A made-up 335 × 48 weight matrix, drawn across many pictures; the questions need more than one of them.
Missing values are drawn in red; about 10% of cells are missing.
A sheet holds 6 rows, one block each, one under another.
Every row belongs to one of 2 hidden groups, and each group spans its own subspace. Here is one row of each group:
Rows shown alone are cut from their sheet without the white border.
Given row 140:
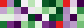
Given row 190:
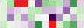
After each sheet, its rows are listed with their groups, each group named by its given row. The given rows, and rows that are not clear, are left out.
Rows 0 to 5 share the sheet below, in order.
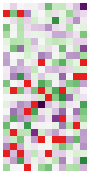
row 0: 140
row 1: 190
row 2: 190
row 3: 140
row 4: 140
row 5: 190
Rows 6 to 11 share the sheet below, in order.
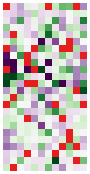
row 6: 190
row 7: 140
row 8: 140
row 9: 140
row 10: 140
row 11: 190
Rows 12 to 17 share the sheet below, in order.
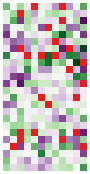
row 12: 190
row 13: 190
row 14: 140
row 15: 140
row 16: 190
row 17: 140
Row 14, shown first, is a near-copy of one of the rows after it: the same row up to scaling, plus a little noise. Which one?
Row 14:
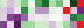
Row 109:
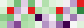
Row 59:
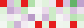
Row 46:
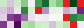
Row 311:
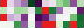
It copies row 46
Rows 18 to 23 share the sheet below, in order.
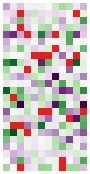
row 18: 190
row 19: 190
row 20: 190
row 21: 190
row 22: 140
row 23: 190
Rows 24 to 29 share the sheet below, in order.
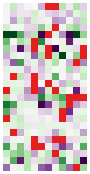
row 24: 190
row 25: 190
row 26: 140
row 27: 140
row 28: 190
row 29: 190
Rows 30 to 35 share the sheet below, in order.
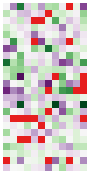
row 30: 140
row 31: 140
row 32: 190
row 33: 190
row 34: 140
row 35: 190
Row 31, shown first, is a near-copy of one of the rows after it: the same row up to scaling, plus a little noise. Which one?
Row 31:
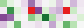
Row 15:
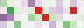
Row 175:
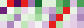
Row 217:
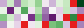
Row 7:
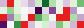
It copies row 15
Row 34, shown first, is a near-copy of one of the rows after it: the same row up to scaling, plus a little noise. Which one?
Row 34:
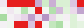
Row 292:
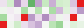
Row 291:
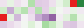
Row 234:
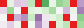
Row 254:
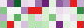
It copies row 292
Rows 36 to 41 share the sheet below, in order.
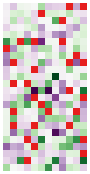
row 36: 190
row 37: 140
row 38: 190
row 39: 140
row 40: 190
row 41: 190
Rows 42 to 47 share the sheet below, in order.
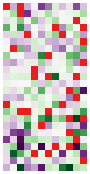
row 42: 140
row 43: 190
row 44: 190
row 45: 140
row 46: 140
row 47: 140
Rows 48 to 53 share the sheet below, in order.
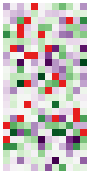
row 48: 190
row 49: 190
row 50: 140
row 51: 190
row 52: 190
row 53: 190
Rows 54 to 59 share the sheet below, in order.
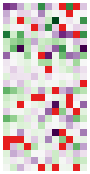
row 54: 190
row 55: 190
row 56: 140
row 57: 190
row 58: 190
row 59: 140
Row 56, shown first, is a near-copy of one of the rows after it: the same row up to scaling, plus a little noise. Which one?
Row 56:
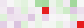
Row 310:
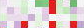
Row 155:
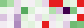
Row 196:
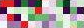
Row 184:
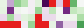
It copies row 310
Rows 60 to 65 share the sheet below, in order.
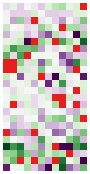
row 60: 190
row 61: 140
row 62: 190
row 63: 190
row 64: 190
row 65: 190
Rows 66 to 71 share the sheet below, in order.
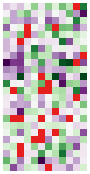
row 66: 140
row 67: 140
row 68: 190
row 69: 140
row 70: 190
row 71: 140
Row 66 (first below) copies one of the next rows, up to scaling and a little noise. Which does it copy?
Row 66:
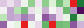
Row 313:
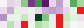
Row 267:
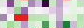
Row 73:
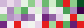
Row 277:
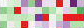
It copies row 73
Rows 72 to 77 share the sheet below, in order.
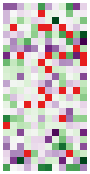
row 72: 190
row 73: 140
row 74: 190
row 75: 140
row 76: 190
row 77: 190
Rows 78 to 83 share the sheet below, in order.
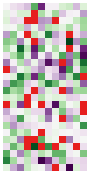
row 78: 140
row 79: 140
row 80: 140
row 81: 190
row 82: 140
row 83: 140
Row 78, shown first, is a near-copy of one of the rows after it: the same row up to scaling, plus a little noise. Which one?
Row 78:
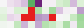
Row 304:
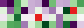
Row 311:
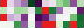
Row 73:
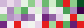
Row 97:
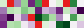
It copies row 311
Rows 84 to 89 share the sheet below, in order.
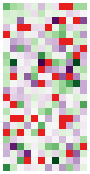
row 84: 190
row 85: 190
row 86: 190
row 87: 190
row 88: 140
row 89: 140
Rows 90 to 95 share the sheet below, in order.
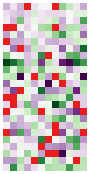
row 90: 190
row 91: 190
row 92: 190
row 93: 190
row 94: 190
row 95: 140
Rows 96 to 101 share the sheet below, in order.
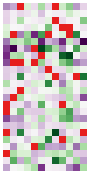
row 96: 190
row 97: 140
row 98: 190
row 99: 140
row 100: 190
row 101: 190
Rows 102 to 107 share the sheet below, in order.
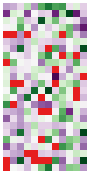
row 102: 140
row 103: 190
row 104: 190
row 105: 140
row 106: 190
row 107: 190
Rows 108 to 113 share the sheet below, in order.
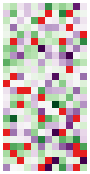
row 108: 140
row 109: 140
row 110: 190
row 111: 190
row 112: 190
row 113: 190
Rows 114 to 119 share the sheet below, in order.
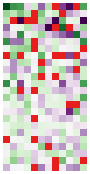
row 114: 190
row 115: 140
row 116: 140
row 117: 140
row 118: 190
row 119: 190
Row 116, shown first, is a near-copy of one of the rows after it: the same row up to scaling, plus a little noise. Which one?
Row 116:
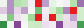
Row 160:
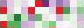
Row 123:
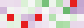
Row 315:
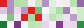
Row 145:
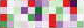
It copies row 315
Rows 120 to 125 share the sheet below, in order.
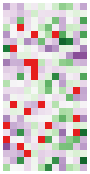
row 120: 190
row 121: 140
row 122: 190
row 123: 140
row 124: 190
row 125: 190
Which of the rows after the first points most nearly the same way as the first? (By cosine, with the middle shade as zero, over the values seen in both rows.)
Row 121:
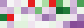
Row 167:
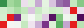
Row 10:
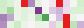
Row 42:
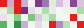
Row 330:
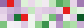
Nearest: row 167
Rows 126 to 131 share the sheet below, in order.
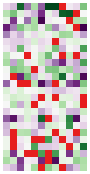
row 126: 140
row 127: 190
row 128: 190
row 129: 190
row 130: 190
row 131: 140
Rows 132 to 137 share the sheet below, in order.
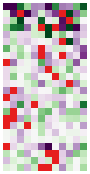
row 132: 140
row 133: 140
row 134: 190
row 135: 190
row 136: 140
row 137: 140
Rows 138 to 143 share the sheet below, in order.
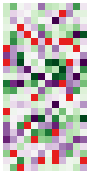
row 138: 190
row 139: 140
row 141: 190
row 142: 140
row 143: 140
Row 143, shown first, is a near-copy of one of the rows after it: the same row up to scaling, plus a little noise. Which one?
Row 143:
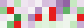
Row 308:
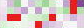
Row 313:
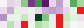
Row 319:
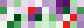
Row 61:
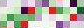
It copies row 319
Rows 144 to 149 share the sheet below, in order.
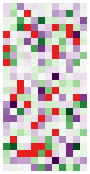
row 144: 140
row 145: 140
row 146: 190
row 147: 140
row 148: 190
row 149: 190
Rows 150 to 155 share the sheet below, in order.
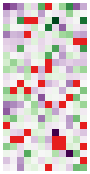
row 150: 190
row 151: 190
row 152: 140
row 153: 140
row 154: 190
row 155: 140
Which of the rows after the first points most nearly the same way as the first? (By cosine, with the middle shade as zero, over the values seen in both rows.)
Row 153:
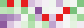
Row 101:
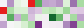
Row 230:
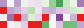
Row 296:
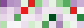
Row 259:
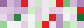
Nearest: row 101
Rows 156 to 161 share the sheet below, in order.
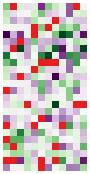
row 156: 190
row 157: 190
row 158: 190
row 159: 190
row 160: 140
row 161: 190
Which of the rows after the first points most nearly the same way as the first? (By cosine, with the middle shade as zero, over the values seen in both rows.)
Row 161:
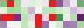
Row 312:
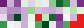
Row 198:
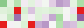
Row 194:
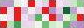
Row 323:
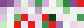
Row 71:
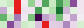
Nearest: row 198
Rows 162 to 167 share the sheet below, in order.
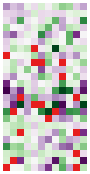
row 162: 190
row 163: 190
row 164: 140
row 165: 190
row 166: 190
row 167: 190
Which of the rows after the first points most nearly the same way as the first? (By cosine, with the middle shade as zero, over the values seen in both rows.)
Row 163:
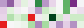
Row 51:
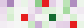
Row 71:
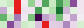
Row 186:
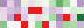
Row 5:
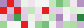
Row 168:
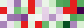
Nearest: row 51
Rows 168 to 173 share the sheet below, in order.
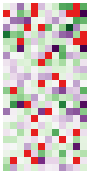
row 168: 140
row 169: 190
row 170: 140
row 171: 190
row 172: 140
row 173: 140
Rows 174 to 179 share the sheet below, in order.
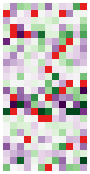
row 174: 140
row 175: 140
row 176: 190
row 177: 190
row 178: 190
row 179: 190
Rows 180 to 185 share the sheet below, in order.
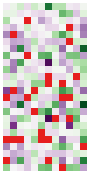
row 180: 140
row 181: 190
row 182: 140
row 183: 190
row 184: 140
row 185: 190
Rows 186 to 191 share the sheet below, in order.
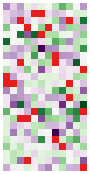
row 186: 190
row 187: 140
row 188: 140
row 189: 190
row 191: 190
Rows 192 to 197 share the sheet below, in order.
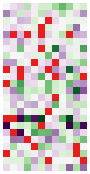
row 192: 140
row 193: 190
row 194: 140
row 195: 140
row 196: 140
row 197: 140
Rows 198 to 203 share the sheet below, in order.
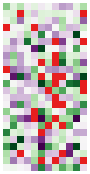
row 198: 190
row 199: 140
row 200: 190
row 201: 190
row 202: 140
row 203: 190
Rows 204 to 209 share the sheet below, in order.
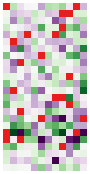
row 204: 190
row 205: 190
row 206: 140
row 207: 140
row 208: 190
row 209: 190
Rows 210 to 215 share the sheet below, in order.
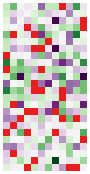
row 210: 190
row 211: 190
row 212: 190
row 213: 190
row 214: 190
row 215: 190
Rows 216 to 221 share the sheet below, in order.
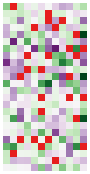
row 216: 190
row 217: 140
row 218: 190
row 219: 140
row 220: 140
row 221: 190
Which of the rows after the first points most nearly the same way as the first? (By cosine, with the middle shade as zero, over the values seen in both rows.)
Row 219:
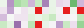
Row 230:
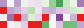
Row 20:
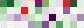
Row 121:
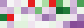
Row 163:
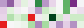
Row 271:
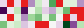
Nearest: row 271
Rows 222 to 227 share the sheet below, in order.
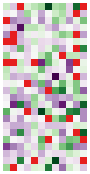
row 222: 140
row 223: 190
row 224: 190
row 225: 190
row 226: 190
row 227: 190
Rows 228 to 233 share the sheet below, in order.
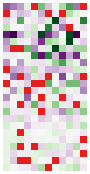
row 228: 190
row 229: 190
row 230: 190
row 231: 140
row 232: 140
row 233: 190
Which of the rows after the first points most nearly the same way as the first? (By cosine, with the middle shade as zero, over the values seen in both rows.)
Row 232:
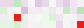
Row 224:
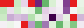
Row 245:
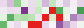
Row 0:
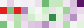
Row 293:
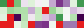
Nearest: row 245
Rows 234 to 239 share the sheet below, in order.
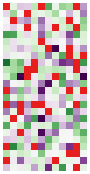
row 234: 140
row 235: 190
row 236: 190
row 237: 140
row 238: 140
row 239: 190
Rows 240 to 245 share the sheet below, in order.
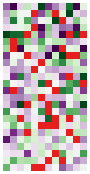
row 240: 190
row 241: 190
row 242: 190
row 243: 190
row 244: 140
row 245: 140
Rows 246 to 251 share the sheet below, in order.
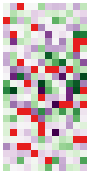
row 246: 190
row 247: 140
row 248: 190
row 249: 190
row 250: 190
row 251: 190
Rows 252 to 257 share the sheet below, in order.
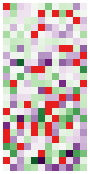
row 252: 140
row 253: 190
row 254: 140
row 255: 190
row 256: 140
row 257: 140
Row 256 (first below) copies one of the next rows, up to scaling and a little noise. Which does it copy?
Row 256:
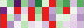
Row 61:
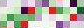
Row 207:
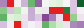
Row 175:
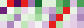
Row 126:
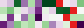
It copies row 175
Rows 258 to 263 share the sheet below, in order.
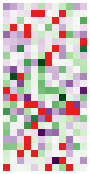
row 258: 190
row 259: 190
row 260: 140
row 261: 140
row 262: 140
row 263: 190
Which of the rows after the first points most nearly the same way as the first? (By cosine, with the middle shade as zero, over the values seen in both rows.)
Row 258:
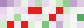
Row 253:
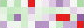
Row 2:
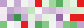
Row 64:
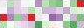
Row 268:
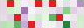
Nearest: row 2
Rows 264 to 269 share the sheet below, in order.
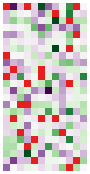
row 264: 190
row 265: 190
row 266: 190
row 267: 140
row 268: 140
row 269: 140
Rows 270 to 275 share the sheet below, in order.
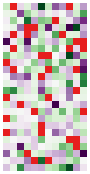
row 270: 140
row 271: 140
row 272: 140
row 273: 190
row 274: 190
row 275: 140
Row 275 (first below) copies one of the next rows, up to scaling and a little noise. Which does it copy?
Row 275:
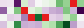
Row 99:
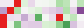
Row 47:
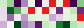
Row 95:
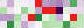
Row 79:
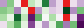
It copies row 99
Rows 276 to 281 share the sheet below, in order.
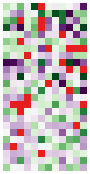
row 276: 140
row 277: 140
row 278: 190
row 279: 140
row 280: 190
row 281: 190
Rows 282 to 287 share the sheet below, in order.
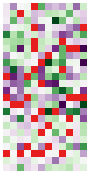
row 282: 190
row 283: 190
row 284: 140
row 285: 190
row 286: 140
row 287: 140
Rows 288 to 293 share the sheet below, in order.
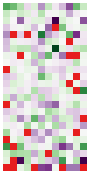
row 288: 190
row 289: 190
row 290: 140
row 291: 140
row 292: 140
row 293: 190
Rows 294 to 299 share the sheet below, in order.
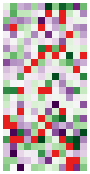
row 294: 140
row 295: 140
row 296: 190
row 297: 190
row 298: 190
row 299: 140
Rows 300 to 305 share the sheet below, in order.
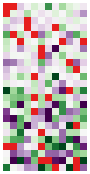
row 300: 140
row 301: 190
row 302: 190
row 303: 190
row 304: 140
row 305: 190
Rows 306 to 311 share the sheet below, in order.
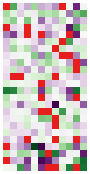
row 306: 140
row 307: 190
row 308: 140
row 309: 190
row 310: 140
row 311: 140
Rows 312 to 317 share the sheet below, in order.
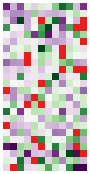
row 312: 190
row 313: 140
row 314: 190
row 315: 140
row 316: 190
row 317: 140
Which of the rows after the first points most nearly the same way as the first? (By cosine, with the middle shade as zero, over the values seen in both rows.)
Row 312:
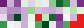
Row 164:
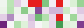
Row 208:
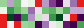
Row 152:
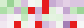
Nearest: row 164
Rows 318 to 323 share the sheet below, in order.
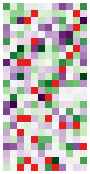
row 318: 190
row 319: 140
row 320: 190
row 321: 140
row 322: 140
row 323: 190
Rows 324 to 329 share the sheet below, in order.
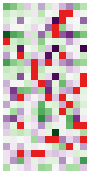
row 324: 190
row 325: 190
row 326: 190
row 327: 140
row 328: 190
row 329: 190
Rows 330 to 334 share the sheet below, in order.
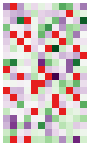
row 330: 190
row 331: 190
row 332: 190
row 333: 190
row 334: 140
